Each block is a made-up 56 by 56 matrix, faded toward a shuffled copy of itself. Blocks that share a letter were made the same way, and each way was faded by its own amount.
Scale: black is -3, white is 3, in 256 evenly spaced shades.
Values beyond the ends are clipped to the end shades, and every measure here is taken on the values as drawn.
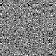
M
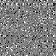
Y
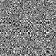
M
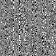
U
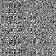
Y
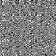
Y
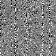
U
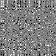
Y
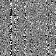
U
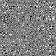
Y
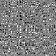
Y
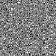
M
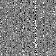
U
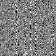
U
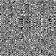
M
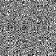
M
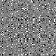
Y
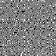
Y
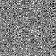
M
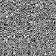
M
